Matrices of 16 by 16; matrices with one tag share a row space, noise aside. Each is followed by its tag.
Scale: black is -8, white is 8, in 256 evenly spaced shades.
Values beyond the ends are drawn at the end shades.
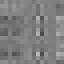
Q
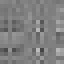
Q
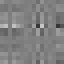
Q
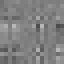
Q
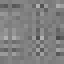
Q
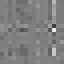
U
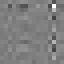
U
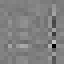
U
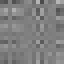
Q
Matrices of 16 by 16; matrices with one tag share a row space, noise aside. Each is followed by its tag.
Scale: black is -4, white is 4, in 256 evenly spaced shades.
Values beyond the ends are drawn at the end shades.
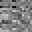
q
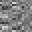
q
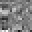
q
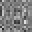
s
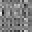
s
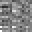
q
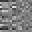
q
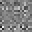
s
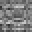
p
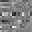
q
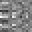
q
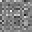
s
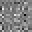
s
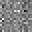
s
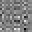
s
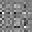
s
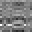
p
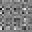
s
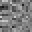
q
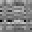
p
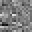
q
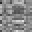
p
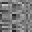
q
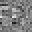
q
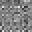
s
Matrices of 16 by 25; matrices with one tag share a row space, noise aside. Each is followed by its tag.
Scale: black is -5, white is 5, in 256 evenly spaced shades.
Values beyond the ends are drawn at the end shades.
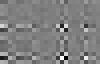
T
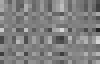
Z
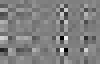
T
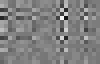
T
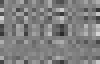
Z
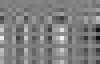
Z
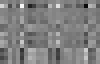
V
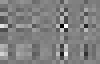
T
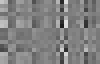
T
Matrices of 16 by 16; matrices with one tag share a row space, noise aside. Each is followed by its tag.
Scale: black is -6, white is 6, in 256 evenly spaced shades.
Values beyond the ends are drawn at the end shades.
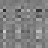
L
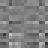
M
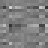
M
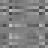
M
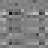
M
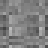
M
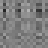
L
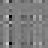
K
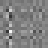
K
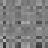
L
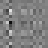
K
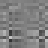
M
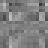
M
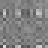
L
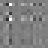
K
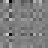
K
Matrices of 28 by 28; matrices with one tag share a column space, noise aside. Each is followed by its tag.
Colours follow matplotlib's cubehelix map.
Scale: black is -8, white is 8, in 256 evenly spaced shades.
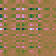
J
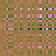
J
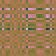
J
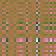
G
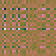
J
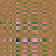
G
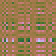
G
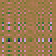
G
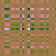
J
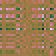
J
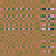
J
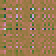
J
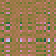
G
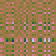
G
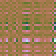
G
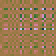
J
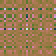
J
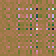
J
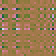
J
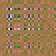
J
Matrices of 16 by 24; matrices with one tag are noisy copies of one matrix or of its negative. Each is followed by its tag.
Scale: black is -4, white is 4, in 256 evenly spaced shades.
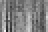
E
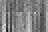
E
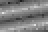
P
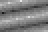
P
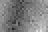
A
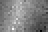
A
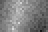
A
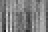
E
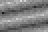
P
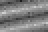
P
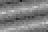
P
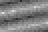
P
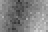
A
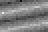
P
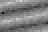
P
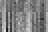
E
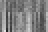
E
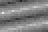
P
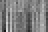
E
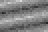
P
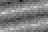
P
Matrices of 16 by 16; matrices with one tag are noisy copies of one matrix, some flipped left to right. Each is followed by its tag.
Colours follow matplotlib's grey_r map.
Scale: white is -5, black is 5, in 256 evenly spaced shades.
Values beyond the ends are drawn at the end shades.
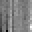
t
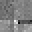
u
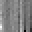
t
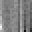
t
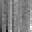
t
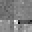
u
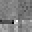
u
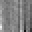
t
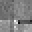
u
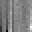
t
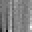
t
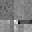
u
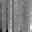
t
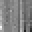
t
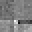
u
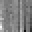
t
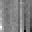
t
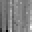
t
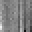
t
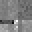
u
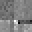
u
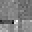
u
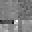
u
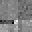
u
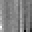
t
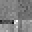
u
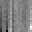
t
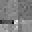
u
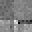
u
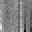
t
